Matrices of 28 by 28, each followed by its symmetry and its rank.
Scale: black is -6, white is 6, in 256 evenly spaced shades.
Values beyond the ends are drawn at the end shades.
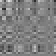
neither, rank two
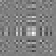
symmetric, rank two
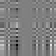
neither, rank one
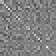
symmetric, rank five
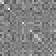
symmetric, rank five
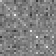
symmetric, rank five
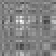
symmetric, rank two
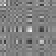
symmetric, rank two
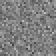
antisymmetric, full rank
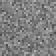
antisymmetric, full rank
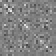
symmetric, rank five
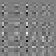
neither, rank two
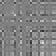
symmetric, rank two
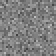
antisymmetric, full rank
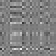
neither, rank two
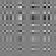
neither, rank one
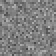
antisymmetric, full rank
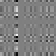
neither, rank one
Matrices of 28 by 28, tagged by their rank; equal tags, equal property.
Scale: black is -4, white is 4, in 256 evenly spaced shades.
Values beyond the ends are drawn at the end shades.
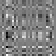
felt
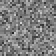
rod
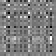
felt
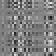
felt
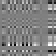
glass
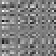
felt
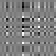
glass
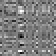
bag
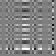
glass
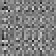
bag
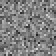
rod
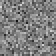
rod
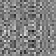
bag
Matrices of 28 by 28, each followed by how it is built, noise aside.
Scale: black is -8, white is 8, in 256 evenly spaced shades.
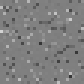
sparse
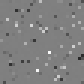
sparse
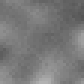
smooth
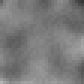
smooth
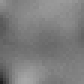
smooth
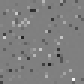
sparse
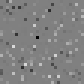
sparse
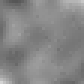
smooth
